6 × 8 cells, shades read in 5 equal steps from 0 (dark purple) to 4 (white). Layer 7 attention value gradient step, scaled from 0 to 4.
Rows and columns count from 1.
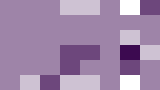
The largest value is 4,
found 2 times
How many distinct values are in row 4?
4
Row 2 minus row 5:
0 0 0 1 0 0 1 0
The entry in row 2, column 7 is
2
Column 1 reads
2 2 2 2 2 2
